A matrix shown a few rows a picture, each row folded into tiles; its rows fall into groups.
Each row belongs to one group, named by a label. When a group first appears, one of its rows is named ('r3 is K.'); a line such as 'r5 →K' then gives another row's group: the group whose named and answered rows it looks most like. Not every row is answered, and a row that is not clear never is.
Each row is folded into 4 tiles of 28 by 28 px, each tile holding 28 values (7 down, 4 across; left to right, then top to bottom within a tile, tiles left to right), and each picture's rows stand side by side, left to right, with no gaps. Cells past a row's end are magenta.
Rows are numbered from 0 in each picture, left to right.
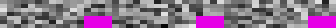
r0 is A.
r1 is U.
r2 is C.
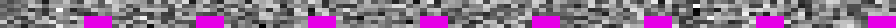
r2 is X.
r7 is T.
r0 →C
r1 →A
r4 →A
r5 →C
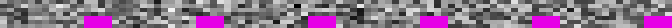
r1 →C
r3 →X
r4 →T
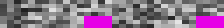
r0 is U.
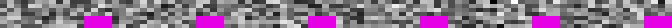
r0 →T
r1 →A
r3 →X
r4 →U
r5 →C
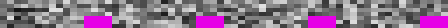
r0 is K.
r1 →T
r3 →T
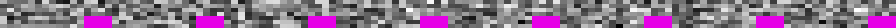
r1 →T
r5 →U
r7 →X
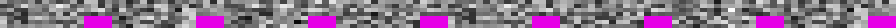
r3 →A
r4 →X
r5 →A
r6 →C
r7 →U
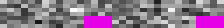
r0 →X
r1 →C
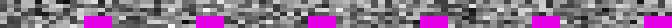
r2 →A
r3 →A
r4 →X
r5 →C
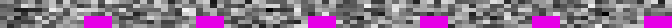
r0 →K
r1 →X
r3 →C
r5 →C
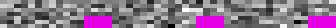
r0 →A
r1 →U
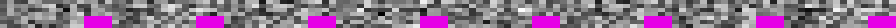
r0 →U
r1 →K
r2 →K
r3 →C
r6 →U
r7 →K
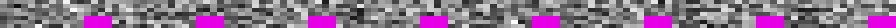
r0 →C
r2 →C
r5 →C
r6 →U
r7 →K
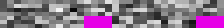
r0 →K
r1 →A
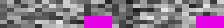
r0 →T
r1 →U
